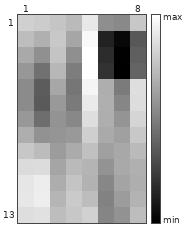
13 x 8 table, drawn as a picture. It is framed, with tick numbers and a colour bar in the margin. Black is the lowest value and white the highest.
The ninth with the lowest average is the top right. The bottom middle is the calmest part. An odd patch, lower than its surroundings, sits in the top right. The halves do not mirror each other.
